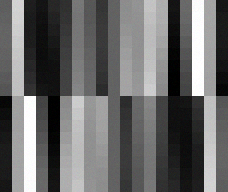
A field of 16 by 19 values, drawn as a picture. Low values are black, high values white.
No overall slope runs across the table. It looks the same turned upside down. Streaks run downward.
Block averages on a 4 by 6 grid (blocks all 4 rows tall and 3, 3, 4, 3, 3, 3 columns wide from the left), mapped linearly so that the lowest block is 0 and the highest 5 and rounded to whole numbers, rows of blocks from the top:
302524 / 302524 / 424203 / 424203
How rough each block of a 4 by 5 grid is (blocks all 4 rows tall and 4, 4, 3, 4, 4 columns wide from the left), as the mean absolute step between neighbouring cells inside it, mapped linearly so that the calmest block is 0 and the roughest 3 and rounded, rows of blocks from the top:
2 0 0 1 3
2 0 0 1 3
3 1 0 0 2
3 1 0 0 2
